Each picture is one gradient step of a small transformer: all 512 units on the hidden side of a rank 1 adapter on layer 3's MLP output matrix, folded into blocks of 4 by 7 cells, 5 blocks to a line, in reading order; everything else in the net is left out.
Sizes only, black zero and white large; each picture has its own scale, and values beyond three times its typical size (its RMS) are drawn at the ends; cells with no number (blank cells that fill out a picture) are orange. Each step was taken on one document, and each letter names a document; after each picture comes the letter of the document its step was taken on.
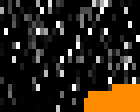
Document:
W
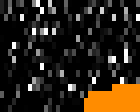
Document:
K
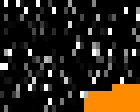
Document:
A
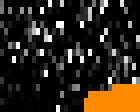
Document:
W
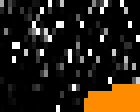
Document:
W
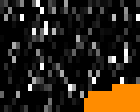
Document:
K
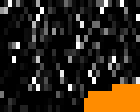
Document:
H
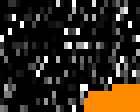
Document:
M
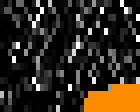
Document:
H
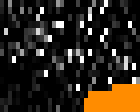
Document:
W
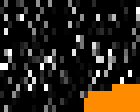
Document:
A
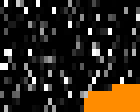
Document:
A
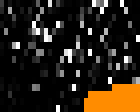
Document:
W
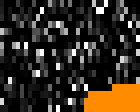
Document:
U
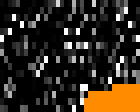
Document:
M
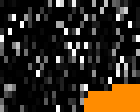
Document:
M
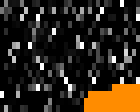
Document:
K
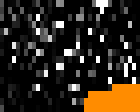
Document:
W
